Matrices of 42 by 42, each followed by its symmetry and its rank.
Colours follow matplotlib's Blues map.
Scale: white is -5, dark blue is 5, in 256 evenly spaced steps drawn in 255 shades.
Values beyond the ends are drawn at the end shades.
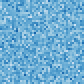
antisymmetric, full rank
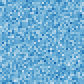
antisymmetric, full rank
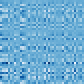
neither, rank two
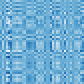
neither, rank two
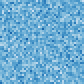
antisymmetric, full rank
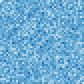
symmetric, full rank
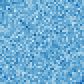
symmetric, full rank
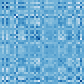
symmetric, rank three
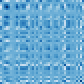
symmetric, rank two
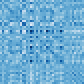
symmetric, rank three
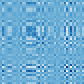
symmetric, rank two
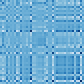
symmetric, rank two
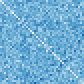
symmetric, full rank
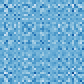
symmetric, rank three
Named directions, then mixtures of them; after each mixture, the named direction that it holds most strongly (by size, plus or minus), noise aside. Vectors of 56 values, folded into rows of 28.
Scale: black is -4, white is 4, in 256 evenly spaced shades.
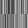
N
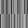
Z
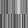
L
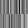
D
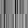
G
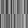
Z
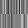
D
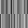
Z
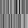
D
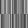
Z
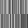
Z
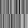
D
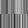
L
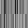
G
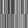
N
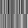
N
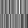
D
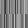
G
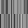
Z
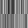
N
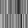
L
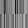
G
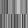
L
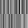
D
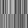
N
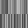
L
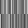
Z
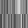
L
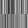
N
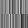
D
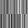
L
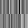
D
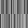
Z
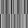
Z
